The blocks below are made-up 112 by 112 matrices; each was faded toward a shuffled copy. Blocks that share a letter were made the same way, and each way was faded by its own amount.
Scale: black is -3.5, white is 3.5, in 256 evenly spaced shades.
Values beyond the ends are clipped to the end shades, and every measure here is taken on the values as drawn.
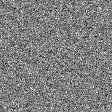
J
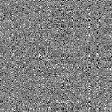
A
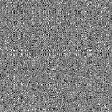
A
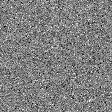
J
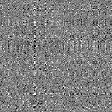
A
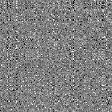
A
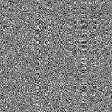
A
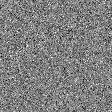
J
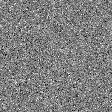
J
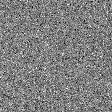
J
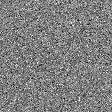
J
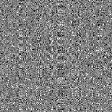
A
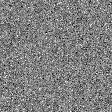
J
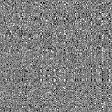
A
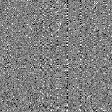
A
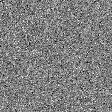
J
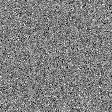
J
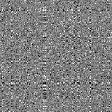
A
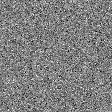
J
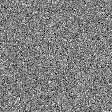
J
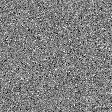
J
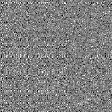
A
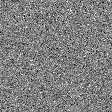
J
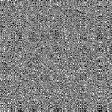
A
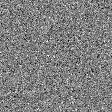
J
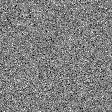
J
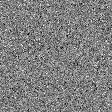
J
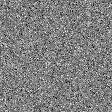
J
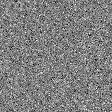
J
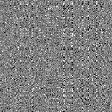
A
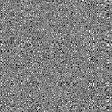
A
